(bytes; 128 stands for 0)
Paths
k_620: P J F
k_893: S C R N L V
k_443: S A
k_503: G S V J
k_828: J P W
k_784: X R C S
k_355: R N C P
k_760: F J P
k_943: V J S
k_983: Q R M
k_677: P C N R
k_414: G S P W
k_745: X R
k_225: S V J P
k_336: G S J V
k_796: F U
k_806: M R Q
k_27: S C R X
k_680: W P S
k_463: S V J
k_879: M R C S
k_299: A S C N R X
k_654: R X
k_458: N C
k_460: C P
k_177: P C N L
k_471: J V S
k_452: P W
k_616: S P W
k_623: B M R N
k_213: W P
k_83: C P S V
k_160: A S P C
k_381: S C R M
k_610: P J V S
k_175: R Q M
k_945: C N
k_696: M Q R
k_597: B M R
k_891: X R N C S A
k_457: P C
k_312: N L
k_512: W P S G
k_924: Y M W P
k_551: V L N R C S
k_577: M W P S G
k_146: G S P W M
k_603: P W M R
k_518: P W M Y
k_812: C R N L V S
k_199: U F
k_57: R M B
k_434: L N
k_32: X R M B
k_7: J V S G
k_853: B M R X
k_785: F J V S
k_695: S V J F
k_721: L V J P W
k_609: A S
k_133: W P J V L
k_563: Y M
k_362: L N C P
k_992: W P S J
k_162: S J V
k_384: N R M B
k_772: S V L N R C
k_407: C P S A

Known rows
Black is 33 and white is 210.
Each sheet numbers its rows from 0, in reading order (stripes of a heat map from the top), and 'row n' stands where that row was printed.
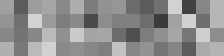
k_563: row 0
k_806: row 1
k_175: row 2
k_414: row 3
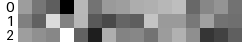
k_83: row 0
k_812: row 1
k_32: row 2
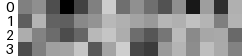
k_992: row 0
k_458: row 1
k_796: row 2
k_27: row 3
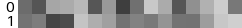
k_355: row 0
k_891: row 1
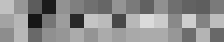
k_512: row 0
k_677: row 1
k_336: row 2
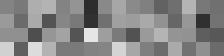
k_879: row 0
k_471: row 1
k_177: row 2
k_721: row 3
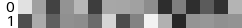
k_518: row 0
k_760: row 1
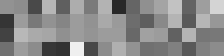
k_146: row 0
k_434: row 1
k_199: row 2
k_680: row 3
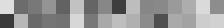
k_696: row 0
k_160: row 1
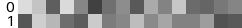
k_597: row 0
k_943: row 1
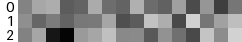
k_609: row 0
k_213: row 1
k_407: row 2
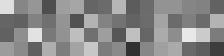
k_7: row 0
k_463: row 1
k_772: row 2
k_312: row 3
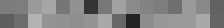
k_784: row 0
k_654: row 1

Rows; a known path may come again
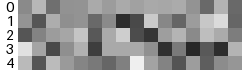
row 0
k_336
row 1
k_362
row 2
k_27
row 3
k_518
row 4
k_828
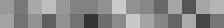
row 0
k_616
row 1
k_785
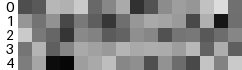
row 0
k_299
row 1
k_610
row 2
k_577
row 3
k_162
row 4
k_407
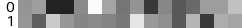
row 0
k_443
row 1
k_452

